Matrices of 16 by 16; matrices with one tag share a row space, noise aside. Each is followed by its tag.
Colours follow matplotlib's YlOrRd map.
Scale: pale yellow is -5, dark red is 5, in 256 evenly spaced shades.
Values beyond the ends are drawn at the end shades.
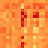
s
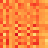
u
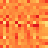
u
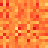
u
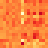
s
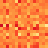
u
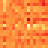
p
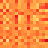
u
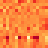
u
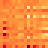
p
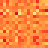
u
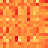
u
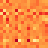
u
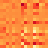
s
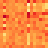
p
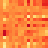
p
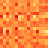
u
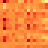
p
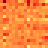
p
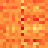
s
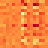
s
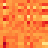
p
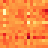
p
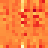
s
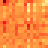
p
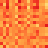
u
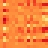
p
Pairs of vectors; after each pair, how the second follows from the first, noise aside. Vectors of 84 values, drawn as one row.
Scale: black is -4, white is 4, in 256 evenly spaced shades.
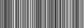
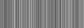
shrunk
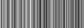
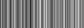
negated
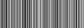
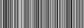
wrapped around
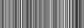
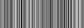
negated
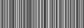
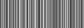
reversed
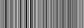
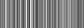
negated
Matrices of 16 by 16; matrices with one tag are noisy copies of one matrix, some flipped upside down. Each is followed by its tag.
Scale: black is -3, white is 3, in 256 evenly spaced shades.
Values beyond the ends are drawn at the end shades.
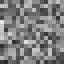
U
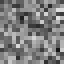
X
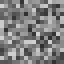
U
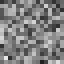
U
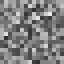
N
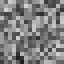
X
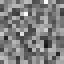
N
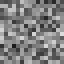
U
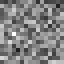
U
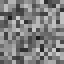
X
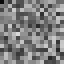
X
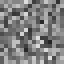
N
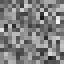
X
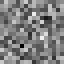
N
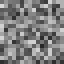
U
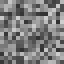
X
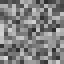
U
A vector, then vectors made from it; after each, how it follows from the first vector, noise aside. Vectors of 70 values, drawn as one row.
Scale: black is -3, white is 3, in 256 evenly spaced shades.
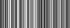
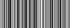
negated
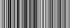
negated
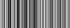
negated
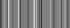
partly zeroed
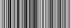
negated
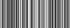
wrapped around
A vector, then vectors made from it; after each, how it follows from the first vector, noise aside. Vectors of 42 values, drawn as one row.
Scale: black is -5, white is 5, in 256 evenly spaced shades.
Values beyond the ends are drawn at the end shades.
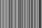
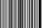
scaled up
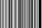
scaled up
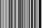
scaled up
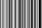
scaled up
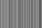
shrunk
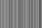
shrunk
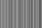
shrunk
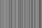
shrunk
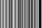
scaled up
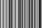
scaled up
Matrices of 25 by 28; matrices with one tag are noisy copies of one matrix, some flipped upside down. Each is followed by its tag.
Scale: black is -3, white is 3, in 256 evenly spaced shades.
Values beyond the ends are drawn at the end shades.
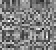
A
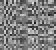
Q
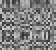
A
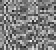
Q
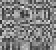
A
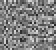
Q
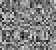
A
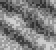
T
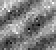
T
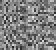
Q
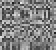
A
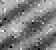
T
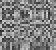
A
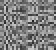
Q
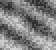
T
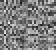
Q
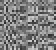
Q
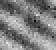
T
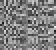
Q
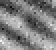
T
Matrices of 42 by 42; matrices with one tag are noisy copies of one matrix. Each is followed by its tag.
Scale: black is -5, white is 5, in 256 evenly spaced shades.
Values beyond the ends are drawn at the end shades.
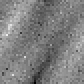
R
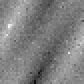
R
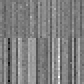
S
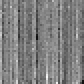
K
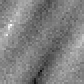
R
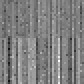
S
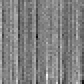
K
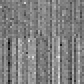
S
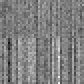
S
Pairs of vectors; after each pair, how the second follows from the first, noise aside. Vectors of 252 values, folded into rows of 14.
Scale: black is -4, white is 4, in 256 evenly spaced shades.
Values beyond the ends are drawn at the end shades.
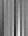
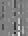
partly zeroed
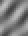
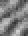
wrapped around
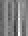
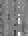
partly zeroed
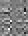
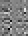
negated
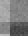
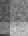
negated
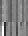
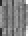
wrapped around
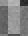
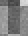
negated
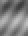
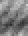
wrapped around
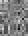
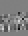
partly zeroed
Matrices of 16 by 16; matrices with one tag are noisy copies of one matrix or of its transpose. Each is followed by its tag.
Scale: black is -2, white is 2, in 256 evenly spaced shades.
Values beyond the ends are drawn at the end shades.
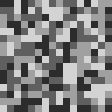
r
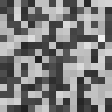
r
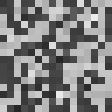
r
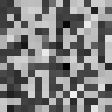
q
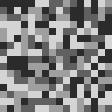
q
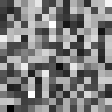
q
